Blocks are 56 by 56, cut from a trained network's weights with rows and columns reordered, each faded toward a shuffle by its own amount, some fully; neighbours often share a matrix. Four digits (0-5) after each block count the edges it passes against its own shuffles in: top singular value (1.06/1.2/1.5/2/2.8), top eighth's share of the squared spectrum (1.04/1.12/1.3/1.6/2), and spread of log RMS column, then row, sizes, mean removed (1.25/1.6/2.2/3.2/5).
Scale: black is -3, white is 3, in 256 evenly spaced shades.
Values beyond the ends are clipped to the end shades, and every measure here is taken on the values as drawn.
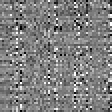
3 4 4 1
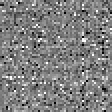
2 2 2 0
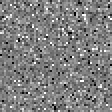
0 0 0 0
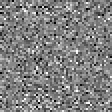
3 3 1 2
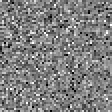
1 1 0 0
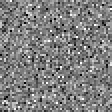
1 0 0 0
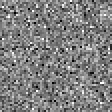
2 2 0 1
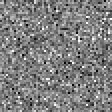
0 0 0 0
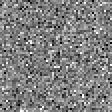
0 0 0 0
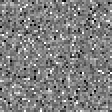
0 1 0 0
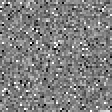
0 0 0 0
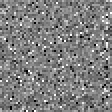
1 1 1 0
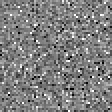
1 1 0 0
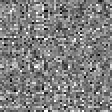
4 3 1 2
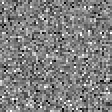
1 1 0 0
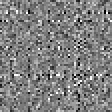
3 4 3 2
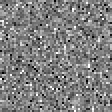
1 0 0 0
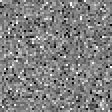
1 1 0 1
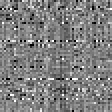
3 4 1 3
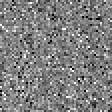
0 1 0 1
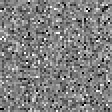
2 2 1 1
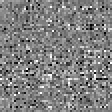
2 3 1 3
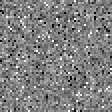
0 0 0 0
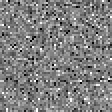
1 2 0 1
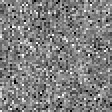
1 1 0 0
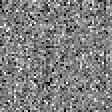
1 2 0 1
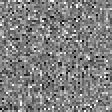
1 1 0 0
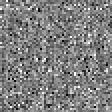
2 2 0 2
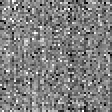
2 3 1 2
